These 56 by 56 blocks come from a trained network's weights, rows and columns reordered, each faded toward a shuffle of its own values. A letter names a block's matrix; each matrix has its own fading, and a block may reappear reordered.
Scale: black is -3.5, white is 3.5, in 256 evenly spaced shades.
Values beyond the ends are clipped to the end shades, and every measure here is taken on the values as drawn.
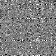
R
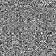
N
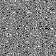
R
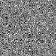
R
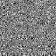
N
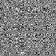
N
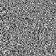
N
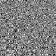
N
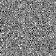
R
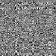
N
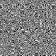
N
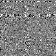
R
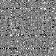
R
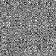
N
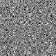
R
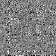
R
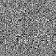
N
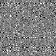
R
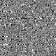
R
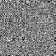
N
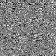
N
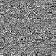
N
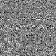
N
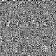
N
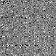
R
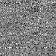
N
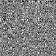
R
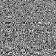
N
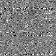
R
